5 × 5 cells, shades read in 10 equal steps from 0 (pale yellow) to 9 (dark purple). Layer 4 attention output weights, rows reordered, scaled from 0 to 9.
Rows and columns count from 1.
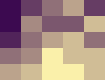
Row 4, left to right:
5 4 0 2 2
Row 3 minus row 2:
-1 1 -3 -4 3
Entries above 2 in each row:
5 4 4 2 1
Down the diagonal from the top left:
9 4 3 2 2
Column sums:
34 22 14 13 18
